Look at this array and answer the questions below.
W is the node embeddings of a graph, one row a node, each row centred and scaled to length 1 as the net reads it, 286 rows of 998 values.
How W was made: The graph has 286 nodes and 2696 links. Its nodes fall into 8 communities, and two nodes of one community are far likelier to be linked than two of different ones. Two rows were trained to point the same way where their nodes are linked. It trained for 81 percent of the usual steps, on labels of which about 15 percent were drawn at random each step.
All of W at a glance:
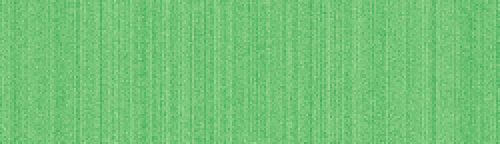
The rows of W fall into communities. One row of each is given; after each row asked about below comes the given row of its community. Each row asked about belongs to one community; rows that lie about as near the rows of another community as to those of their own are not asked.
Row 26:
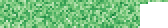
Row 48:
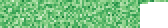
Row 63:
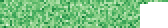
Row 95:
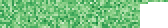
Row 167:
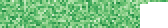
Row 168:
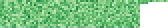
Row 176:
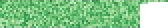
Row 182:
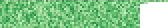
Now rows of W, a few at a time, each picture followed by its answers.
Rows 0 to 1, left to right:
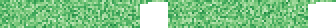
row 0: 167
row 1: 48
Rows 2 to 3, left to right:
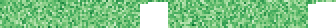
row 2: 63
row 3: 168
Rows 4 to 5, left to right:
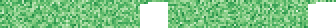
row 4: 63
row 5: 48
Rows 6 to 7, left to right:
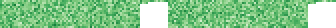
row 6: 63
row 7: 167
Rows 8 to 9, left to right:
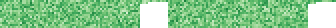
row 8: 176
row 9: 63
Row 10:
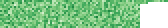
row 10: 167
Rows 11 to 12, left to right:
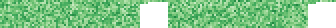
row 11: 168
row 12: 26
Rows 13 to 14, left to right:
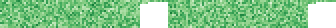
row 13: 176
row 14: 167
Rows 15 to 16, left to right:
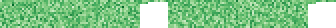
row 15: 95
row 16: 176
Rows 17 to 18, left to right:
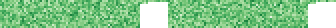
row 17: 167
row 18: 176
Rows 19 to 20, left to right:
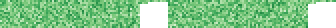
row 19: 176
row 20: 176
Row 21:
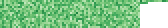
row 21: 26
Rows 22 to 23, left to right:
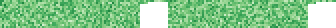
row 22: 48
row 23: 95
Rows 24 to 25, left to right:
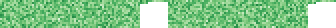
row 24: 26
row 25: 167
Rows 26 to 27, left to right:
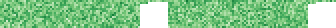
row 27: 182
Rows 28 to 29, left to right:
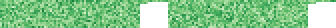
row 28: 48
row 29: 168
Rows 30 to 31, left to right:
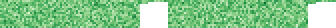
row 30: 95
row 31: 63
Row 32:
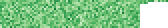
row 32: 95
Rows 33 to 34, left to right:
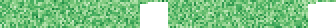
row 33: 48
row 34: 182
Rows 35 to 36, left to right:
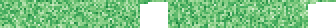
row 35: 167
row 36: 182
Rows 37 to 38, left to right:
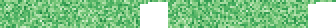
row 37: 168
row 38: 176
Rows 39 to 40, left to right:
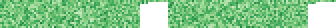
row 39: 168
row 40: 168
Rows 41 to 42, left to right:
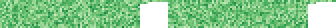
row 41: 168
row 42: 176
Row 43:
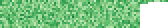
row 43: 63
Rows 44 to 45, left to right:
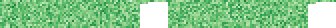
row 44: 182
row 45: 48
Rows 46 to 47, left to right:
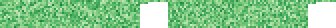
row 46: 95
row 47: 63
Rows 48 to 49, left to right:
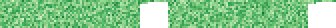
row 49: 168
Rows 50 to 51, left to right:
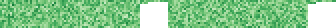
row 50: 63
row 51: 95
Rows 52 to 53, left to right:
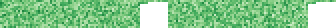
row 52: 168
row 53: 26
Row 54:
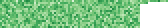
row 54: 182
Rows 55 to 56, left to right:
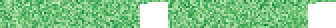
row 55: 176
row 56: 176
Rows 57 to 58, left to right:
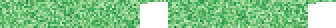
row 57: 182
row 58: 95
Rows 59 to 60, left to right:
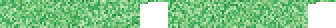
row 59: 95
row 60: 26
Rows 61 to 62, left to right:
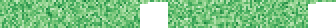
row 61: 182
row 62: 48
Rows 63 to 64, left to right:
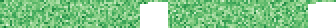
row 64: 182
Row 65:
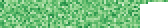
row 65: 168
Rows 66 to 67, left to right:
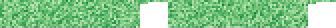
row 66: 26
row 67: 26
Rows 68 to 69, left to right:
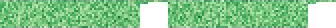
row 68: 63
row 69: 182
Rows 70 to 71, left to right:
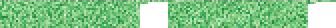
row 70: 26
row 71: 48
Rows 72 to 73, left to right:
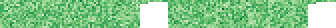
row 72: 26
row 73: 95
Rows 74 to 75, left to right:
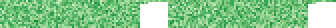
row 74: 168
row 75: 63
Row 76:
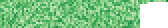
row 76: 182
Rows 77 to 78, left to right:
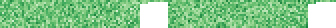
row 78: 63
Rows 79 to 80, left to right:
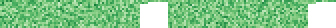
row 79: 95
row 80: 63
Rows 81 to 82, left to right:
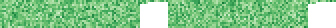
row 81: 48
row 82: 48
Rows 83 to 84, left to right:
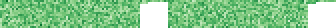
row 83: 176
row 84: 26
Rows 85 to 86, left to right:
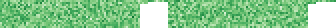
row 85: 167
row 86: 63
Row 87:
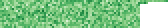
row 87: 26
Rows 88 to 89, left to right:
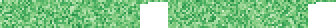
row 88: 168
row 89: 95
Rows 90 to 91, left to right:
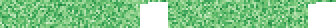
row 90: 26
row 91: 167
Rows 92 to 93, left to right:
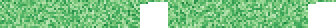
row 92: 95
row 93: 182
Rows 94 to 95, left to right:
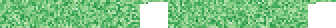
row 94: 95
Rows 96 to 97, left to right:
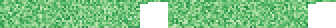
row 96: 63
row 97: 167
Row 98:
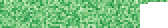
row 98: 168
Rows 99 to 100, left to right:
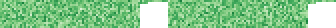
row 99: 26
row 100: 182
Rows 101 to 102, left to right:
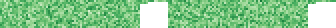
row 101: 182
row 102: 63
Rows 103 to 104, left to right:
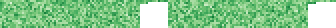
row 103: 63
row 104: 26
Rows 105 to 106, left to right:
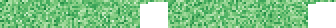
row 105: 168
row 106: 168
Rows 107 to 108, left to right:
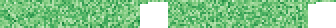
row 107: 26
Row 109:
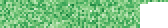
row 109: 176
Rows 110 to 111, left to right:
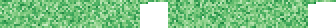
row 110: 95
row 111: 63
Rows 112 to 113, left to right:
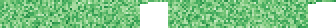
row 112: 26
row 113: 95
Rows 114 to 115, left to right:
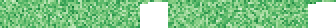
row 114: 48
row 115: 63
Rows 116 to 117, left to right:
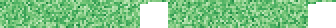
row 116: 168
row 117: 95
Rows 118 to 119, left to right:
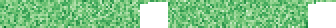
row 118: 168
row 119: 168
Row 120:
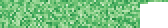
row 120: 63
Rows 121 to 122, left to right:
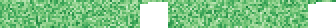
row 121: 48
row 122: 63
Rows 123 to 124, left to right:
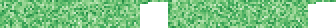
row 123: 26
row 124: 63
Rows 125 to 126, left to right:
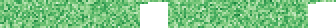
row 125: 26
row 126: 176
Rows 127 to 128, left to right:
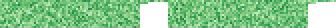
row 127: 95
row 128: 182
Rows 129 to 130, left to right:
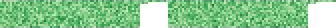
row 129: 168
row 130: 176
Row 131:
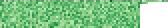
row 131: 48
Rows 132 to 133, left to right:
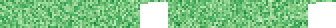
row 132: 182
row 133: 182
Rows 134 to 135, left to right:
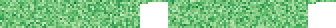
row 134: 167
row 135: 95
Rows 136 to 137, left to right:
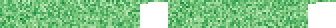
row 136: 63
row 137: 182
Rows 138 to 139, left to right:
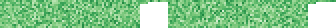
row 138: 176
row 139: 63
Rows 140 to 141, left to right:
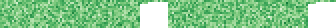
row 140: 63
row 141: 168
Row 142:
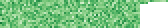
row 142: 182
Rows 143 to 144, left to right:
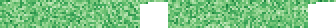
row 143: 95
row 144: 176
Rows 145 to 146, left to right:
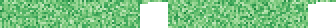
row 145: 48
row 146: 26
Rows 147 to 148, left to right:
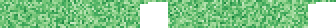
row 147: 168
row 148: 48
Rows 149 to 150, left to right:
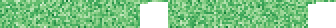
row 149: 63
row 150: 168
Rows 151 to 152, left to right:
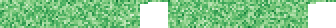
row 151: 26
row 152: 63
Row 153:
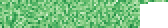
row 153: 182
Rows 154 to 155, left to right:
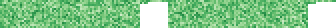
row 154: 63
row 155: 168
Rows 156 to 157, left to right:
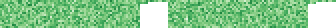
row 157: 95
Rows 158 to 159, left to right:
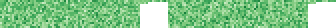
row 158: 168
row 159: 167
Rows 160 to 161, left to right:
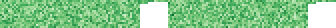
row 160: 95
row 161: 168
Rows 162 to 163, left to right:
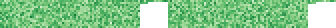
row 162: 63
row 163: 26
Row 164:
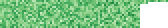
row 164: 182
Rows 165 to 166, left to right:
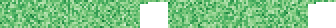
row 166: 168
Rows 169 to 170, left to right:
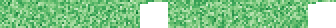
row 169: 167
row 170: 182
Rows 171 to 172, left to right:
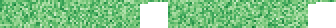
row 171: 63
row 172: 26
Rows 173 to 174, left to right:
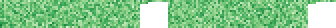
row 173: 26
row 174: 26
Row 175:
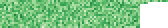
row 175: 168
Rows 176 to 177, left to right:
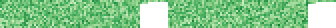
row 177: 48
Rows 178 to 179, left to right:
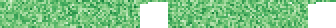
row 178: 168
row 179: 167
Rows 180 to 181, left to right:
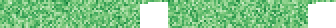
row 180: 176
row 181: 168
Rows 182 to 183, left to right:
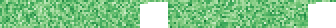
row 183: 48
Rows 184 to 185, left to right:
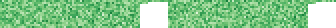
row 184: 167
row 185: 48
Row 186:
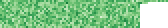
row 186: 167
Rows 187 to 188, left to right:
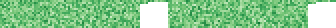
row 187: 167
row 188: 168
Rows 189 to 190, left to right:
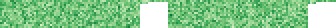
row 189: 182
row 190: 167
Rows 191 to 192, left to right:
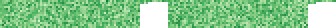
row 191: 63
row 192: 167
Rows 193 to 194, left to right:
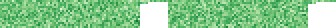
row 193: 26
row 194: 168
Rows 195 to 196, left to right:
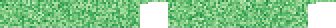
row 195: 176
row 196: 26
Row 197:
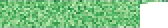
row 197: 48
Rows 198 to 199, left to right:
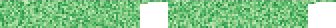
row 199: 48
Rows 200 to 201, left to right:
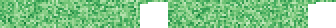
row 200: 167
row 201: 167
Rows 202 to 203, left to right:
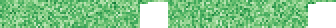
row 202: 48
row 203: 48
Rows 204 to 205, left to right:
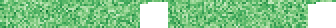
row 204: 63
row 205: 95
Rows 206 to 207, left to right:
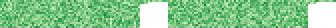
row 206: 168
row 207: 167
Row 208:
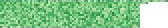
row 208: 176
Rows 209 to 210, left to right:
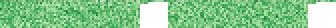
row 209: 167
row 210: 26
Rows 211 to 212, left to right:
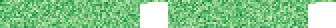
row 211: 48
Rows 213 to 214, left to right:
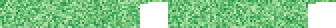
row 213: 168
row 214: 63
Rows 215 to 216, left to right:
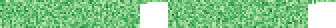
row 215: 48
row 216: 168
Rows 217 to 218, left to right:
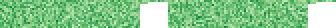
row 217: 182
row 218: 182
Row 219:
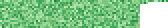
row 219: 48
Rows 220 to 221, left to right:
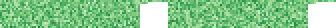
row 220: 48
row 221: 182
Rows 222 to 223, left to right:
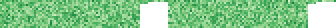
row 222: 95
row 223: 176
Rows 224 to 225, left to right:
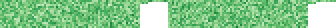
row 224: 167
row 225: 95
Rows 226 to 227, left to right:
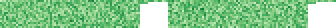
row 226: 182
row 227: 95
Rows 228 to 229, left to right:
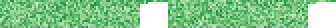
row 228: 63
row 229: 63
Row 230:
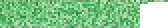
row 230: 167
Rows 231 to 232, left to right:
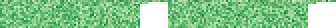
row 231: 63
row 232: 168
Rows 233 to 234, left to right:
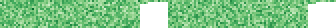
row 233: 182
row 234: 26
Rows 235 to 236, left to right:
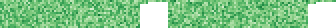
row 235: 168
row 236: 95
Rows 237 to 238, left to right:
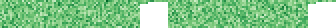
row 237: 182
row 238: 95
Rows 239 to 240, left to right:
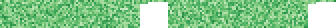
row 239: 26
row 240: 176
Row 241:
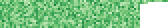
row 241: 48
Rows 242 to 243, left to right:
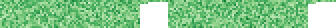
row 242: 182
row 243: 48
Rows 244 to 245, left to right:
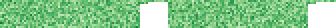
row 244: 95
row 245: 168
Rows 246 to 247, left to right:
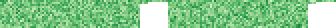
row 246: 176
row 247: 182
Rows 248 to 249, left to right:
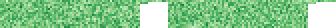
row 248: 26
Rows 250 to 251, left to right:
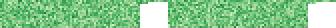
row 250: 168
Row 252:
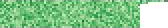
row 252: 176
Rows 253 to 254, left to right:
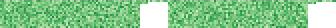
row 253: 168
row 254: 95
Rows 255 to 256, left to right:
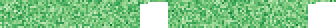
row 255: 95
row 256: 48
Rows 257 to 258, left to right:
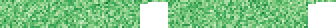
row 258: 168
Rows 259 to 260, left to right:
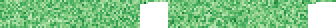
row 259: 48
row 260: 95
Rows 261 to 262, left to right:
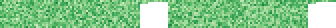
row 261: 48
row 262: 63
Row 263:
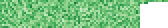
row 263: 63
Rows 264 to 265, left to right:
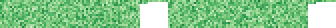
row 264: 26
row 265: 168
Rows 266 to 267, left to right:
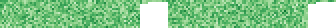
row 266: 176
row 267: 167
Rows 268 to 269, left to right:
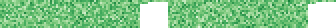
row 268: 48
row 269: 182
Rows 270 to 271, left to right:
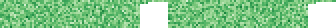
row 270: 26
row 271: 167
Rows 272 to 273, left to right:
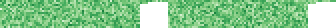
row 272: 176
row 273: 182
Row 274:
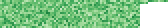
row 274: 95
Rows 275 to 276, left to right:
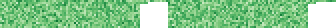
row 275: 182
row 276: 63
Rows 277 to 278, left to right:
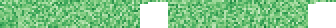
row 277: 182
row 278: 48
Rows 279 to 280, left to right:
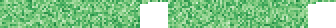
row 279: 63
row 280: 176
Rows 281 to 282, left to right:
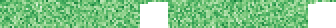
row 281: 63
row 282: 48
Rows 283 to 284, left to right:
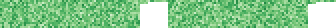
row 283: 182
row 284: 168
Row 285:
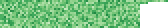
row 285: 167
